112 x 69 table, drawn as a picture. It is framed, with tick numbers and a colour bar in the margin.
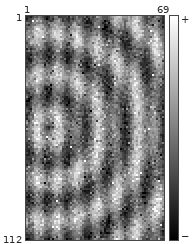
The values follow a bell shape. There is no seam. There is no overall slope. Rings spread out from the middle left. No single row or column stands out from its neighbours. Stripes running up and down repeat 7 times from left to right.
